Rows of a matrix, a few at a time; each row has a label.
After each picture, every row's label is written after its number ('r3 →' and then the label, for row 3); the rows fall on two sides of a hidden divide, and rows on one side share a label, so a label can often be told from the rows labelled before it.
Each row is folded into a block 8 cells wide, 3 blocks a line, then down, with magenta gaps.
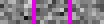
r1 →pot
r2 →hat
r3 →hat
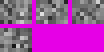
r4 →hat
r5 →hat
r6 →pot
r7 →hat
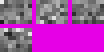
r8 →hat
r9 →hat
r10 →hat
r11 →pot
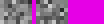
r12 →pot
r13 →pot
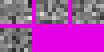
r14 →hat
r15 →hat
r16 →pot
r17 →hat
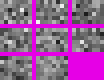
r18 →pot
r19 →pot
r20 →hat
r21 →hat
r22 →pot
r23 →hat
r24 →hat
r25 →pot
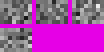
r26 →pot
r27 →hat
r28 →pot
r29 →pot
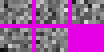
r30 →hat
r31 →hat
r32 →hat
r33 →hat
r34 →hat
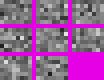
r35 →hat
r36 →pot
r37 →pot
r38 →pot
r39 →pot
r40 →hat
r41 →pot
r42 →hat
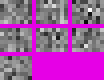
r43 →hat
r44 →hat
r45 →hat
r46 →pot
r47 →hat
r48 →pot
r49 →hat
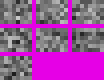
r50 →hat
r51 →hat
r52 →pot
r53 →hat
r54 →hat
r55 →hat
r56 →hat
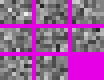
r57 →hat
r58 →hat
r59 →pot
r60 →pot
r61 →hat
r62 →pot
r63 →pot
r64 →pot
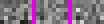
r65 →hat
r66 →pot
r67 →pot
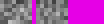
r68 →pot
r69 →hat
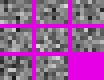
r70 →pot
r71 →pot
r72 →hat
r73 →pot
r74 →hat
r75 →hat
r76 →hat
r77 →hat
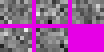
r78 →pot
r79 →hat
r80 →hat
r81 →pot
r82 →hat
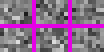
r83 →pot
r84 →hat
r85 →pot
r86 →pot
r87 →hat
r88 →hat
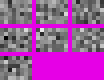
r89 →hat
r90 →pot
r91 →hat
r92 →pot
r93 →hat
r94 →pot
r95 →pot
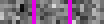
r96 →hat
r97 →pot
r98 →hat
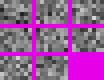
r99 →pot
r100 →pot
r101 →hat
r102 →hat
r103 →hat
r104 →hat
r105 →hat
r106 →hat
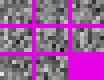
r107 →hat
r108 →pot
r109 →hat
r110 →hat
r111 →pot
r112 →hat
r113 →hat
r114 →hat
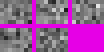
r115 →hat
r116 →hat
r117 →pot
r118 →pot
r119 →hat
